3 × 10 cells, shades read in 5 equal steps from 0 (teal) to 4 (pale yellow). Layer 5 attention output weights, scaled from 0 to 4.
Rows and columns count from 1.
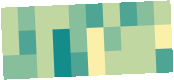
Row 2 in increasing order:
0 1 2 2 3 3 3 3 4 4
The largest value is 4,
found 3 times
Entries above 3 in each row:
0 2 1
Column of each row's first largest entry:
1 6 6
